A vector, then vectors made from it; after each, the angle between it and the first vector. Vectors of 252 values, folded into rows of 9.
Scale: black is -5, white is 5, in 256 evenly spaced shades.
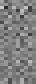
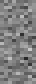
partly opposed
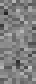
partly opposed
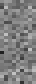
partly opposed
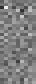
nearly opposite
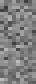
partly aligned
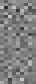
nearly parallel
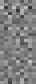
nearly parallel
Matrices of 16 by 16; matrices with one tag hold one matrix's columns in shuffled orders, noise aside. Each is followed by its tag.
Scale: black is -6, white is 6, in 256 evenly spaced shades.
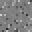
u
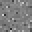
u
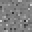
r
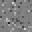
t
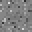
t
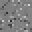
r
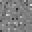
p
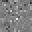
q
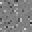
t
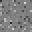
t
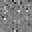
q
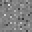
p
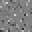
u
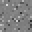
r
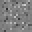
p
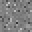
t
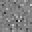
r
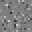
r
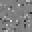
r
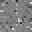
t
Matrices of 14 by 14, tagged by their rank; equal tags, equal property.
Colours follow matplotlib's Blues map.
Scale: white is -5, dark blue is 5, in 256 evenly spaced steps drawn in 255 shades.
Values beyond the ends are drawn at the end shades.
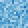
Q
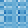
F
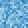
Q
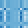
F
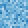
Q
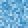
Q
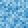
Q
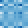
F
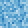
Q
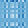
F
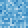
Q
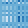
F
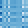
F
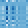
F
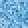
Q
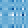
F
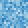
Q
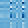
F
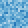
Q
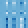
F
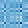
F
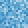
Q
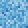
Q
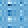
F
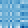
F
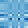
F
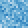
Q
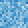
Q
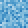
Q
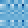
F
